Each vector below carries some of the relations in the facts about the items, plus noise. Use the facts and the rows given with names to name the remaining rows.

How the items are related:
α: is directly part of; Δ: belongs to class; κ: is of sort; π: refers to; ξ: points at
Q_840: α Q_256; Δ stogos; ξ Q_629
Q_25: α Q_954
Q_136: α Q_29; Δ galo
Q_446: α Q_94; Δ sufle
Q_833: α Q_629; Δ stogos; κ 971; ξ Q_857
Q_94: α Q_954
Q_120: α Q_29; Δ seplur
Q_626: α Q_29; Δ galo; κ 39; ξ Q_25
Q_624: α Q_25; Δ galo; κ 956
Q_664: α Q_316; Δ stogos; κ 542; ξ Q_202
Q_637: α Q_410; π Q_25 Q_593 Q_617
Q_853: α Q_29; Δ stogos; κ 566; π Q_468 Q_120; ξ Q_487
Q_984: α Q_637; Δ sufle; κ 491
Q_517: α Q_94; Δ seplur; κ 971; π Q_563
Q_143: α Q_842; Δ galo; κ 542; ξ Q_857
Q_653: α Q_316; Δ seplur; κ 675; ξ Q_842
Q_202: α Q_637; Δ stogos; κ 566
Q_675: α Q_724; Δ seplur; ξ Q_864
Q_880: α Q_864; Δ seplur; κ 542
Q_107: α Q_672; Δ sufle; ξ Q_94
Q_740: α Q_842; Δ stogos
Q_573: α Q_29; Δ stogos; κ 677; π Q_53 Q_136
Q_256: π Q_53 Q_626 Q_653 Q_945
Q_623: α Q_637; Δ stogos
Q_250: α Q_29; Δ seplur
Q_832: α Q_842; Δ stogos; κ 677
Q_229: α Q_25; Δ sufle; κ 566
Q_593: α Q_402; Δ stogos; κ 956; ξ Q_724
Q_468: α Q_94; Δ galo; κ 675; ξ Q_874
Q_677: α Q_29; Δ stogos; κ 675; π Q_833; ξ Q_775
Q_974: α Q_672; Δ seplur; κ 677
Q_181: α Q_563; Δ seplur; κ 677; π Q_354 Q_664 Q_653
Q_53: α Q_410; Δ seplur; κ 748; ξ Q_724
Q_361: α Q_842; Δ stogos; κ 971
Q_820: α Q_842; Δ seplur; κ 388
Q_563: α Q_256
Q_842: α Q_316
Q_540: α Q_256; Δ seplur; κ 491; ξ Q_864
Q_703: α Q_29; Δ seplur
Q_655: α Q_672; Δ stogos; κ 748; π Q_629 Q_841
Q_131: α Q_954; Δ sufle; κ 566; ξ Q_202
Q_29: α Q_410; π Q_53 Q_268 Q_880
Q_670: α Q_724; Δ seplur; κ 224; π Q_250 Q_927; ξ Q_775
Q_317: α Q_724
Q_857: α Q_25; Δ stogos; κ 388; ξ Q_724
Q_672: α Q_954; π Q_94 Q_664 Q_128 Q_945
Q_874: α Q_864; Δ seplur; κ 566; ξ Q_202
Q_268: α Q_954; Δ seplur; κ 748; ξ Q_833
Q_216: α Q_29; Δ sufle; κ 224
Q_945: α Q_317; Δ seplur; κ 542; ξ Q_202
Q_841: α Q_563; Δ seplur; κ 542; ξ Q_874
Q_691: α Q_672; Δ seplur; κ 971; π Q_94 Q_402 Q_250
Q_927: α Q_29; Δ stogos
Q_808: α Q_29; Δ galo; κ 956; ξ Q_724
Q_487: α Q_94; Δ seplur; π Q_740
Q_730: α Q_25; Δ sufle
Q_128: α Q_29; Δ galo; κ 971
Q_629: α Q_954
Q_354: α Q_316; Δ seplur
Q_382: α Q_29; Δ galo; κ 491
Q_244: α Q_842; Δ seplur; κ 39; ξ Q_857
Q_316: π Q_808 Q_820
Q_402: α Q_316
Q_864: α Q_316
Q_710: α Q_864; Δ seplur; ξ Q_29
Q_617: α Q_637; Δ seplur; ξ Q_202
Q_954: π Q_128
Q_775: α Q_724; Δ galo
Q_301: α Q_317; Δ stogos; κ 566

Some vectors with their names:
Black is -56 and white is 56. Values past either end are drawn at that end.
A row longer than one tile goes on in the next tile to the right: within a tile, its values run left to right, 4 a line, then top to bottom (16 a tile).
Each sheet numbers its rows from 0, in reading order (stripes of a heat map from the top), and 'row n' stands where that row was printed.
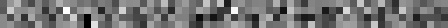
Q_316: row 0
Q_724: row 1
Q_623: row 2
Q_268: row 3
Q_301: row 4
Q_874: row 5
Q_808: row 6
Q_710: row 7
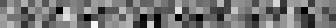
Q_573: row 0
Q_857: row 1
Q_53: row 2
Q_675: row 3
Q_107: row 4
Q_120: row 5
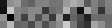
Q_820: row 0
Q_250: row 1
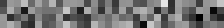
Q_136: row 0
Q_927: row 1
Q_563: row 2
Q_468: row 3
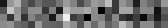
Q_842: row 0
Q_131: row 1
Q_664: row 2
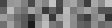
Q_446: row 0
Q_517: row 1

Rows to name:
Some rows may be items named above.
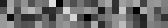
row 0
Q_540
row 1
Q_593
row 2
Q_120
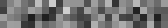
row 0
Q_268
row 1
Q_623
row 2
Q_626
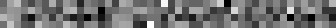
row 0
Q_691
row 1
Q_664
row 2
Q_256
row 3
Q_841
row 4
Q_740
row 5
Q_675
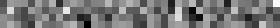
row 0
Q_623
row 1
Q_775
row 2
Q_410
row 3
Q_853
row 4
Q_840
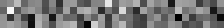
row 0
Q_317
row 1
Q_563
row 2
Q_703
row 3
Q_864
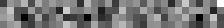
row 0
Q_677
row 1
Q_945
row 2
Q_984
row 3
Q_25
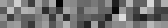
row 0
Q_629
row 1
Q_880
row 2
Q_833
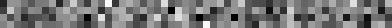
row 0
Q_710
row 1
Q_25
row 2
Q_637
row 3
Q_857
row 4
Q_402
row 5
Q_202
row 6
Q_94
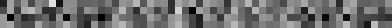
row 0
Q_540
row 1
Q_653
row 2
Q_382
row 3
Q_120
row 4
Q_216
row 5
Q_626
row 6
Q_354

